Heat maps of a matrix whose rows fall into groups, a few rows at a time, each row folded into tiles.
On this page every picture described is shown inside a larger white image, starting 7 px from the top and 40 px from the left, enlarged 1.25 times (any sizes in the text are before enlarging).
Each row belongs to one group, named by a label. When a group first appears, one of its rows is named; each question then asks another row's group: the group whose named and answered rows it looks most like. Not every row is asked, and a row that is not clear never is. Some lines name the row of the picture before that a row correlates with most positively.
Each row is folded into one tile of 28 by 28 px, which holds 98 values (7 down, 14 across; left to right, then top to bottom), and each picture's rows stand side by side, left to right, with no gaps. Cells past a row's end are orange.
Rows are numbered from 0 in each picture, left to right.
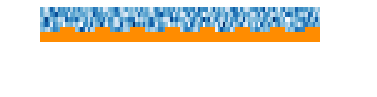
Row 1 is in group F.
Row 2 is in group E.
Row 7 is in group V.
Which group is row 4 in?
F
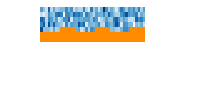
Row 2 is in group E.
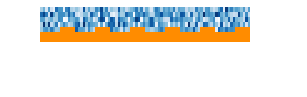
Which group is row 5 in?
V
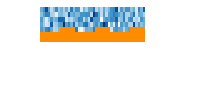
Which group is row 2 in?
V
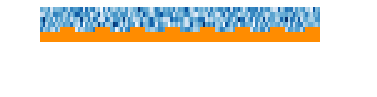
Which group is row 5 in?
F
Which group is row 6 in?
V
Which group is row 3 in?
E
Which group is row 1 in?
V
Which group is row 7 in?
V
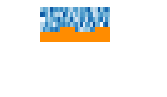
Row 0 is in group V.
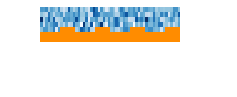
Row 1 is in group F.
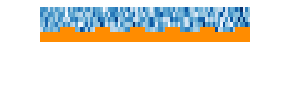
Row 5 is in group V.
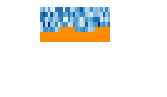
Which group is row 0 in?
F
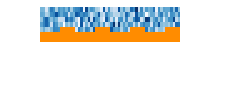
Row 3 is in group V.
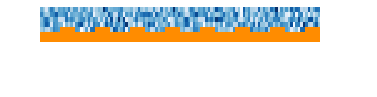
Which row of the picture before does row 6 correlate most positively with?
2
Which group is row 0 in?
E
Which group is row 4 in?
E
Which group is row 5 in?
V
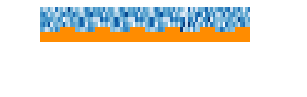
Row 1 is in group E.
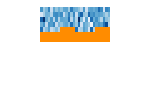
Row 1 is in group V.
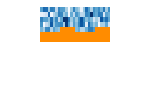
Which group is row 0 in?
F
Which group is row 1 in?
E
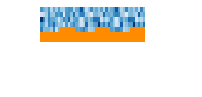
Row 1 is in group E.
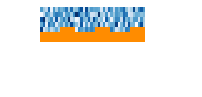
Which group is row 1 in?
V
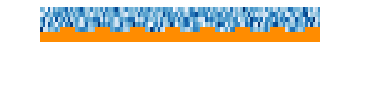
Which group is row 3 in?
F
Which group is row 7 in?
F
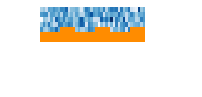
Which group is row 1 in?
E
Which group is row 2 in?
V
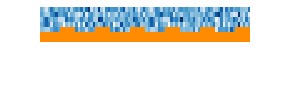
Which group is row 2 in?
F
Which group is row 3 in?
E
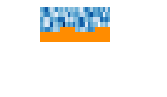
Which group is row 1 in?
E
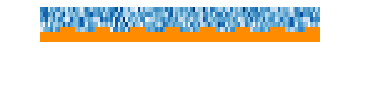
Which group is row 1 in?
E
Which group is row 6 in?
V
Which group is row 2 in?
V
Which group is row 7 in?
E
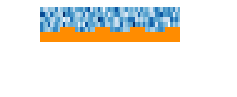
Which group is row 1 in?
F
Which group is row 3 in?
E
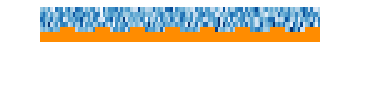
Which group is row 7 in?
F
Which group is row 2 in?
V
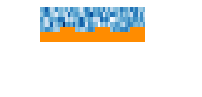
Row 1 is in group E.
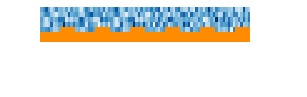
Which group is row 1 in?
E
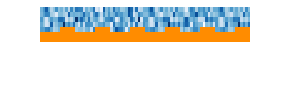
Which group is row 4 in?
E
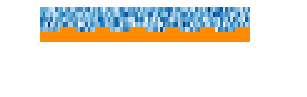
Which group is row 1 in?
F
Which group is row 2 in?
E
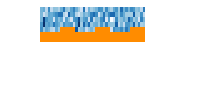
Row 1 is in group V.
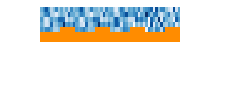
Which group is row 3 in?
V
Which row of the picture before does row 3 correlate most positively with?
2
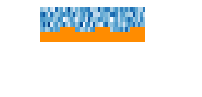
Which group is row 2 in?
V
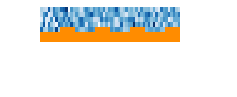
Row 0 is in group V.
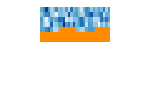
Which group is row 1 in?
E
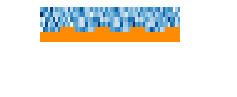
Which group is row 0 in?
V
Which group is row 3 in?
F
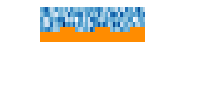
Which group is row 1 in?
V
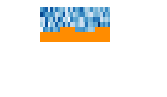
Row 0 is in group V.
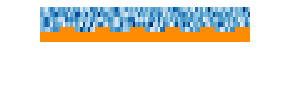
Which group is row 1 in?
F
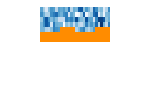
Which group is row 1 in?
F
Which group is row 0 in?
E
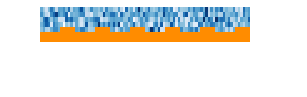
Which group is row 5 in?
V
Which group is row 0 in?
E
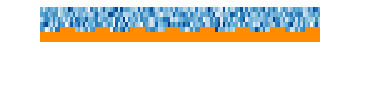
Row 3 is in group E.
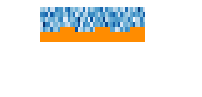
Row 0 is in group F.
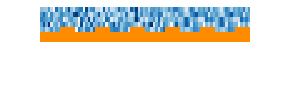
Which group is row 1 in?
V
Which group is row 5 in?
E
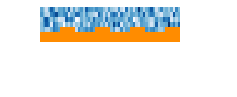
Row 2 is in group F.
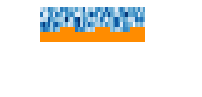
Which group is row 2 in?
E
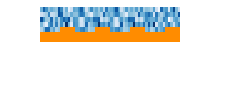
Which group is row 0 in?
F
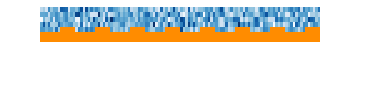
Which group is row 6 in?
E
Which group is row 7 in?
F
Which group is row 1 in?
V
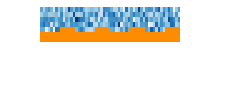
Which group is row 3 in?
F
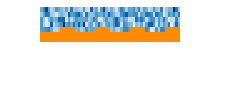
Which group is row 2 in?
E
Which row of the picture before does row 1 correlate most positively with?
2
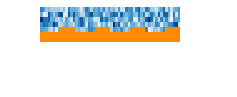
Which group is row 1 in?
E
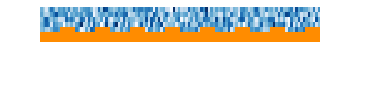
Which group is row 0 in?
E
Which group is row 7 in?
V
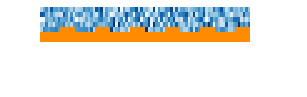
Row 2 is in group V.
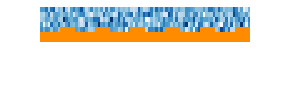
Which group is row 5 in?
F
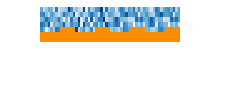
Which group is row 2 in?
E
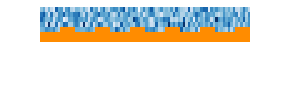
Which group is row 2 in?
F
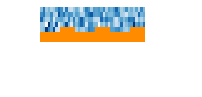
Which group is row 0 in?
F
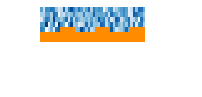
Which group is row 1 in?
F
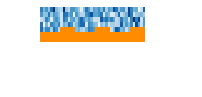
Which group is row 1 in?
E
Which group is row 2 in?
F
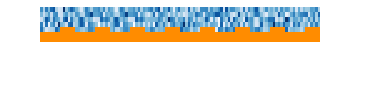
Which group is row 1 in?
E
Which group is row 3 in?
F
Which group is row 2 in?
E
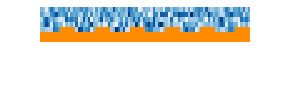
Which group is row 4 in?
F
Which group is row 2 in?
F
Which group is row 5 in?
E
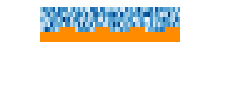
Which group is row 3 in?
V
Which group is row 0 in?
F
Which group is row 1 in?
F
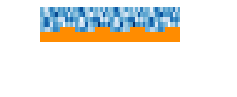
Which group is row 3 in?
E
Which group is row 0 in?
E
